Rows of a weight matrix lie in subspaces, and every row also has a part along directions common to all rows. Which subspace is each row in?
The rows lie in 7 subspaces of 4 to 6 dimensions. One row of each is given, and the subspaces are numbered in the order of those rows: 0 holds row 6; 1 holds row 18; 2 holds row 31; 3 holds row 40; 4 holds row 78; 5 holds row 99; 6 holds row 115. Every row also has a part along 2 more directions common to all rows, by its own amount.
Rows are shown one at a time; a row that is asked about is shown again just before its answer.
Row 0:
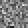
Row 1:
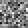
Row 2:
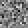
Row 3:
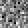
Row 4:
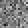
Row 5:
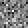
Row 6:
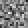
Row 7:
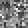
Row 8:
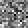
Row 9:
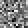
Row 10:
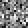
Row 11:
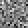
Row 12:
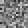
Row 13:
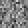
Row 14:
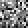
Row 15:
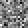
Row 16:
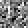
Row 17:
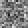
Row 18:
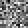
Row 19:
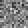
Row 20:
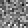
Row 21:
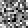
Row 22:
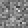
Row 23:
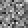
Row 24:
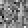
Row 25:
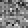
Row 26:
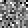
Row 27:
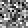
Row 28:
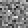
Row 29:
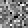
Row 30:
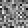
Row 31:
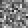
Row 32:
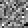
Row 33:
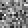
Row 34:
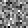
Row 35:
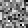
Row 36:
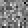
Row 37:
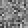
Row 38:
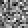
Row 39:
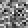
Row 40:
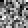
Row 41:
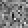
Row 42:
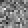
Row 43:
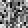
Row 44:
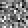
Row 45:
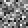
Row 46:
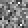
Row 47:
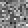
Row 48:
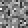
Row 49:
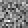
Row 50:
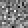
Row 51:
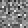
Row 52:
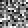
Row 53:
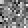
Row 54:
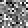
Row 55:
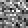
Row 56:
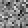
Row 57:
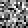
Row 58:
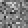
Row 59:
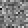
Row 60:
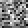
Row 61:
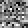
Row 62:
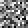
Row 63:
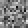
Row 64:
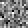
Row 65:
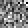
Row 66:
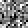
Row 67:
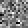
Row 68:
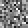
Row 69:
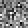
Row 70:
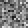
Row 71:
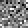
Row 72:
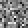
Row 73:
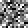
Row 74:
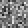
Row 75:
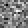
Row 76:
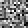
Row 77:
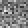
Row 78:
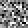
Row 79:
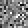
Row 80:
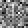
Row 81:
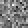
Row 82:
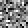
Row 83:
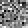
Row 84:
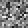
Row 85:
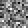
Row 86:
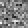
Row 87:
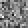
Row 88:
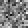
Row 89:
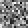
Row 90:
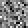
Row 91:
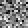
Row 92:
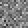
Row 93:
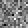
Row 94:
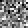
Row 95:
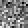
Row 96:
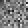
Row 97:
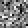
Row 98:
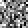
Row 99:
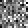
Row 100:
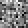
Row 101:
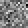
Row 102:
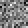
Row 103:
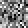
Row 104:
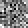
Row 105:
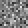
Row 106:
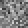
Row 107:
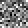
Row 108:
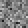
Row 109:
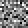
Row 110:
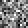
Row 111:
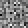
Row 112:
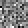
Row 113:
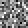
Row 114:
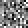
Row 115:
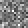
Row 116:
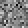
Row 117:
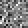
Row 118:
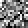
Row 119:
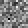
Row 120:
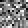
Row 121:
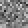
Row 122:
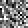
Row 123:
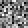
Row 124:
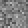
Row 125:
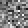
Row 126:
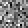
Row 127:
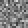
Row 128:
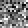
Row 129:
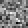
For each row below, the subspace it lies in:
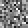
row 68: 4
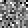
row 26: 2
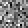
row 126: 5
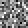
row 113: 0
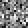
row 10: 1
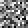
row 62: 4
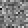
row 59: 0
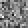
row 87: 6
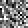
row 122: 0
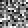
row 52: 6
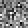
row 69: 1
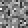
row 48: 0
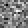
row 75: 6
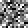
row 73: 5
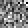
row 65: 5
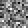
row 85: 2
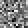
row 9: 6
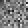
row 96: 1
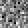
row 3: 2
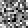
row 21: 6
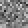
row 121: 5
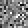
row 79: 0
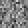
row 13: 0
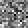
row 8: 6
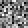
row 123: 3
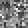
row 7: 3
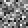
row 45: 1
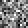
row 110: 1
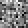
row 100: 2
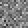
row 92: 5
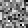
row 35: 5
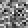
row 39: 3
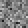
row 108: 2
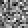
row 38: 6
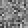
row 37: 3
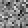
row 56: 3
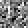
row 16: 3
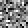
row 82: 5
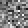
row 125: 6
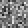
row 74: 3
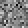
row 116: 5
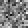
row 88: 6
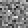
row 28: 0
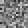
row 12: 3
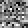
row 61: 1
